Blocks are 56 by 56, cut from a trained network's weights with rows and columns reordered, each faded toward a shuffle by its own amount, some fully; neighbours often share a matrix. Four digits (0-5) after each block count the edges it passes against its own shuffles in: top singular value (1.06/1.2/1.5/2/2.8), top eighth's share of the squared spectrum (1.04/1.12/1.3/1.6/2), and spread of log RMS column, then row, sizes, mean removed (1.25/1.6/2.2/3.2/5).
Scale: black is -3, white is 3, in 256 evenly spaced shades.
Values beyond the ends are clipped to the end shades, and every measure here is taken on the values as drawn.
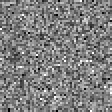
0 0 0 1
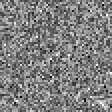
0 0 0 0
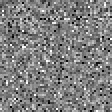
3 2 0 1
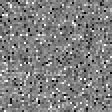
0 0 0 0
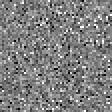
1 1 0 0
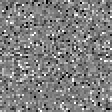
2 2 0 1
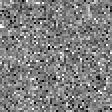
0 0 0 0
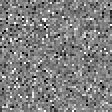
2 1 1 0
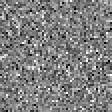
2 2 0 0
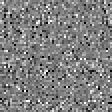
3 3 0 2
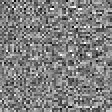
4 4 1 2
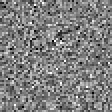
3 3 1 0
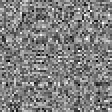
3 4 1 2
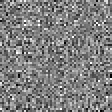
4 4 1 2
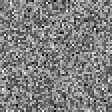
0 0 0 0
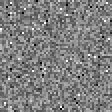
0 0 0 0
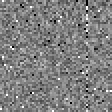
2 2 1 0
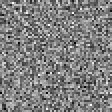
3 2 0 0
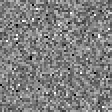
0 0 0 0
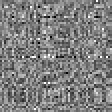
4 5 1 2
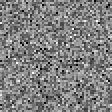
0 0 0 0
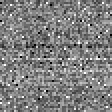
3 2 0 1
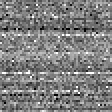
4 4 0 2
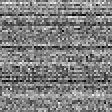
4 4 0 3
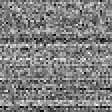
4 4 0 2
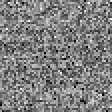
1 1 0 0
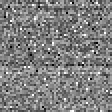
2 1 0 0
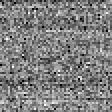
3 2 0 1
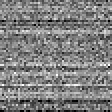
4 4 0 3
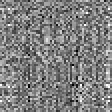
4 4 2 2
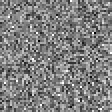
2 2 0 0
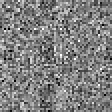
3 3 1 0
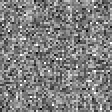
2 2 0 0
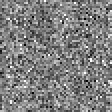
2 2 0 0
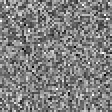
1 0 0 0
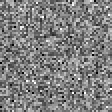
1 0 0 0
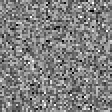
0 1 0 0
